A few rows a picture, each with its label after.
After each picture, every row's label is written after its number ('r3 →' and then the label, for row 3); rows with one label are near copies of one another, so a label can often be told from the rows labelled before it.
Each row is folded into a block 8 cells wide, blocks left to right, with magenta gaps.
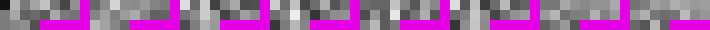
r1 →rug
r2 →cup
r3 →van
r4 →van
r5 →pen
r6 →van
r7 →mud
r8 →mud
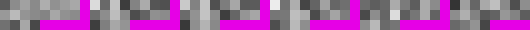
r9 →mud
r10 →van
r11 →van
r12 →van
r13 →pen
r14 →rug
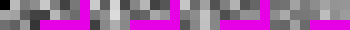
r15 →rug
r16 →van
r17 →van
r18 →mud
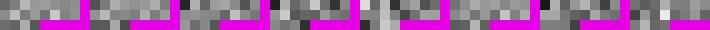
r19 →mud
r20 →mud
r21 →rug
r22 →rug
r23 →van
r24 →mud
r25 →rug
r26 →pen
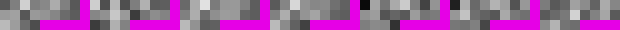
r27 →cup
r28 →van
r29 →cup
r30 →cup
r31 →rug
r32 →rug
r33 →pen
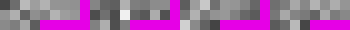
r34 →mud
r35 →pen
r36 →cup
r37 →mud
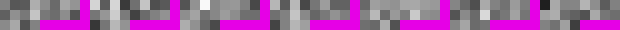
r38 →pen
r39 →van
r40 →cup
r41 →van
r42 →mud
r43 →pen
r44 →rug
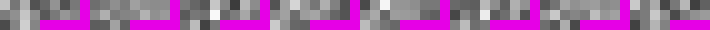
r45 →van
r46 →mud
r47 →pen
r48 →cup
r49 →cup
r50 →pen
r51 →mud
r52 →van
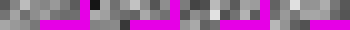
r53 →cup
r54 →rug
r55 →pen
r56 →cup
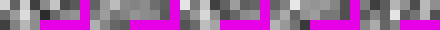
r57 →van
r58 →cup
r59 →van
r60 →cup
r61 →pen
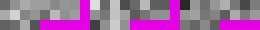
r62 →mud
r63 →van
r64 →rug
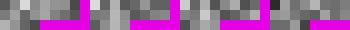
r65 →cup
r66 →van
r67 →van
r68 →rug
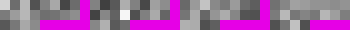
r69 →van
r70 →pen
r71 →cup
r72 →mud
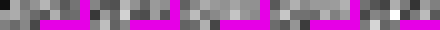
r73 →rug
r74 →pen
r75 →mud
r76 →mud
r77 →pen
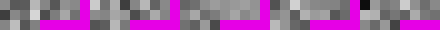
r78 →pen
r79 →van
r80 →mud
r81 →cup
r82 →rug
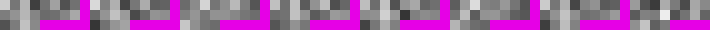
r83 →van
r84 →van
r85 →cup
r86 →van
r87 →van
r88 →cup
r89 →van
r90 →pen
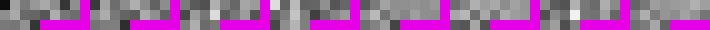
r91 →rug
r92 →rug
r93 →pen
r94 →van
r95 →mud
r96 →mud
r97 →pen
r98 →mud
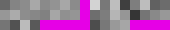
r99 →mud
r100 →van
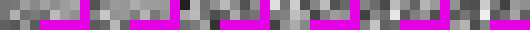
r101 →mud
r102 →mud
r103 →rug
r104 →van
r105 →pen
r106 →pen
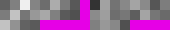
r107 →cup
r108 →rug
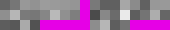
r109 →mud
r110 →pen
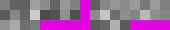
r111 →pen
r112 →mud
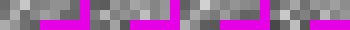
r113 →cup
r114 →mud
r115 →cup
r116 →mud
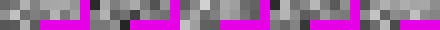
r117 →mud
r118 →rug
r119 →cup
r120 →rug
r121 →mud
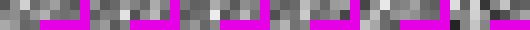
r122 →cup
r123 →pen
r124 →pen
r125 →pen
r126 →cup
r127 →van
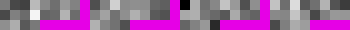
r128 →pen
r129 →cup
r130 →rug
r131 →van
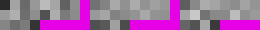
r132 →rug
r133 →mud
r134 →mud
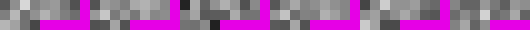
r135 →cup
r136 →mud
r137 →rug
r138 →mud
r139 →cup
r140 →pen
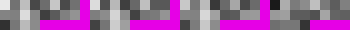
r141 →van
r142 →van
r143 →van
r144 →rug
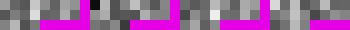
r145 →pen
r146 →rug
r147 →pen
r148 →van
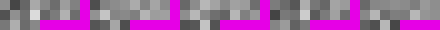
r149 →pen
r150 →mud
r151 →mud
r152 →pen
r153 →mud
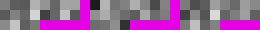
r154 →pen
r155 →rug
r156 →pen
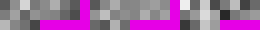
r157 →cup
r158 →mud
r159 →van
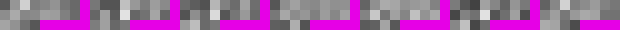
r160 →cup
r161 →pen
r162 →pen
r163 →mud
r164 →mud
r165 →pen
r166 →cup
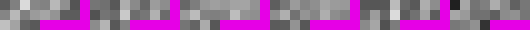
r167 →cup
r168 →pen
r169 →mud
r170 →mud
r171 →pen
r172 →rug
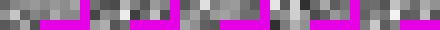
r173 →mud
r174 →pen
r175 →cup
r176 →van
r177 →pen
